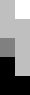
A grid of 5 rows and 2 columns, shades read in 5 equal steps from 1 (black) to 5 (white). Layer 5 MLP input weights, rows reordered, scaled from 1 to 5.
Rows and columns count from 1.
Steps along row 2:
same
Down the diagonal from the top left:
4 4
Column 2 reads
5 4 4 4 1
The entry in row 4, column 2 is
4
